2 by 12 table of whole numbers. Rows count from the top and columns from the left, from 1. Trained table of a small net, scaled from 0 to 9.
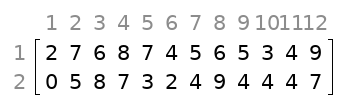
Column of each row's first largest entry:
12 8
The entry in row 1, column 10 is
3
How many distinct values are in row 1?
8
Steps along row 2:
up up down down down up up down same same up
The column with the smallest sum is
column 1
